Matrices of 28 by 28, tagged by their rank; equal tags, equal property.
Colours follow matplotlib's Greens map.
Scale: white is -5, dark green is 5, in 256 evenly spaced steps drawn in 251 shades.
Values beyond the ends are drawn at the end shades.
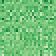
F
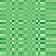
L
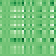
L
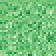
F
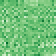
F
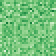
F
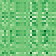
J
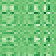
J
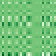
L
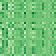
J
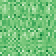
F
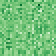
F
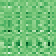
J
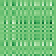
L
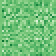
F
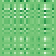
L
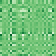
J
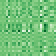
J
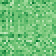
F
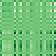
L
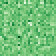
F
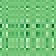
L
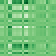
L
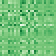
J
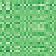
J
